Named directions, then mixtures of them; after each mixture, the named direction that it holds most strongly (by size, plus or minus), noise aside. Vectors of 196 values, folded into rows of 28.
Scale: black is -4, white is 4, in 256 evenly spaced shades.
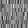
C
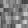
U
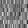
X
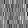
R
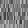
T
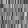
C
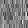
R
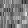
U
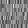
C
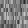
T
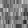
U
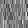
R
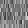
T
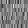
C
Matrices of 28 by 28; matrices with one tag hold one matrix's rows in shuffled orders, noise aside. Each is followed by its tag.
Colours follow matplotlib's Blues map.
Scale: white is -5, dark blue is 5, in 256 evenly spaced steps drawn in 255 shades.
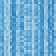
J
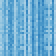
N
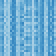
J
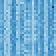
J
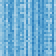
N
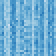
J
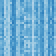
J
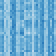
J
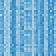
J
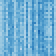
N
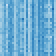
N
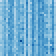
N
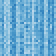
J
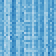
J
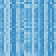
J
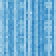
N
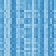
J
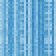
N
